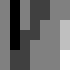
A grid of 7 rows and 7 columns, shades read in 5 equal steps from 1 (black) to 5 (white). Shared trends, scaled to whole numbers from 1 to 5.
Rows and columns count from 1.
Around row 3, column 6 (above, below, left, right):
3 3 3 4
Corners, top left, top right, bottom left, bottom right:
3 3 3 5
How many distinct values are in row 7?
3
